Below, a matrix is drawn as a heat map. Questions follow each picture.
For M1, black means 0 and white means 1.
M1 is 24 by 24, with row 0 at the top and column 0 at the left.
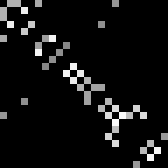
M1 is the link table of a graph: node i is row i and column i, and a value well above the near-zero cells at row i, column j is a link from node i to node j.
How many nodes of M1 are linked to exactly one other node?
8
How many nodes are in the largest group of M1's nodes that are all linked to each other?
2
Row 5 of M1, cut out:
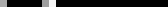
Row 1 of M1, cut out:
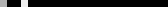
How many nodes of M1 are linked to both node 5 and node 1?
1
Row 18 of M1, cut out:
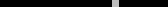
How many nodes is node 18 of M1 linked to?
1
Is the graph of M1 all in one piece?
yes
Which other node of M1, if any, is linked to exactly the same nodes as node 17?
node 18
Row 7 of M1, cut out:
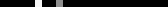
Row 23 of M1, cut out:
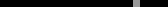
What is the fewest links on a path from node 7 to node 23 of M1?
6
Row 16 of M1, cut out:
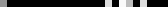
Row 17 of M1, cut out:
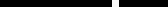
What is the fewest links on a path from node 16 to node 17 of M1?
1
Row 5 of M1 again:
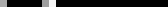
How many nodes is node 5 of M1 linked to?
3
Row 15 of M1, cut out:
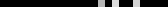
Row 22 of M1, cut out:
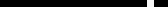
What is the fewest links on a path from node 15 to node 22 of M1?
4
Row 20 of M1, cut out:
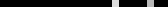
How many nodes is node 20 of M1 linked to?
2
